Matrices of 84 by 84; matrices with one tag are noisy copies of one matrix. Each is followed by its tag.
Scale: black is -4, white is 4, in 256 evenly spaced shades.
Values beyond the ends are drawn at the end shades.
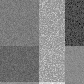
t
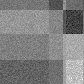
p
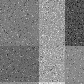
t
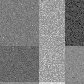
t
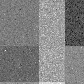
t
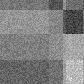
p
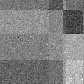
p
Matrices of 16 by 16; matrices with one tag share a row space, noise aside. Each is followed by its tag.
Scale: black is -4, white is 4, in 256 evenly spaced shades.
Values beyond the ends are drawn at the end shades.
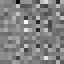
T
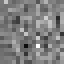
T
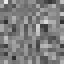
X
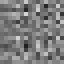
T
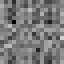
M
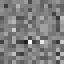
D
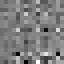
T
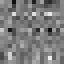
M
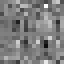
T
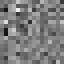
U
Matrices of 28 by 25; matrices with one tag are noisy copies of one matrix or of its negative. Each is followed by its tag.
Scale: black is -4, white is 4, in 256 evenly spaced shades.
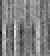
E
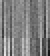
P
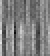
E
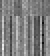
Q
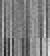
P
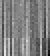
P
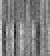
E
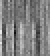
E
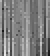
P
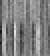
E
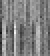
E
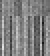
Q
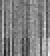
P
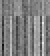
Q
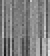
P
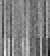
P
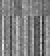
Q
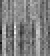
E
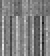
Q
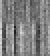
E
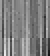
P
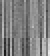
P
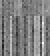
Q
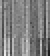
P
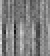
E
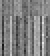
Q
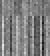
Q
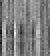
E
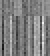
Q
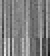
P
